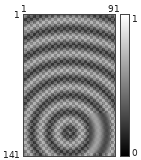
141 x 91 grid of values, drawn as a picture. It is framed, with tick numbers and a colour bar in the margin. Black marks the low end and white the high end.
Calmest part: bottom right. Rings: centred on the bottom middle. Odd patch: calmer, in the bottom right.
